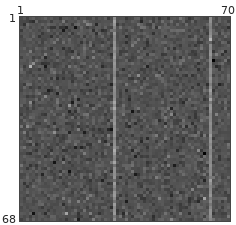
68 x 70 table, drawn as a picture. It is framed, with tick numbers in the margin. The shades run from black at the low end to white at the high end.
Average level on the scale: 30%. Histogram: skewed, a long tail of high values. Slope: none. Odd lines: columns 32 and 64.
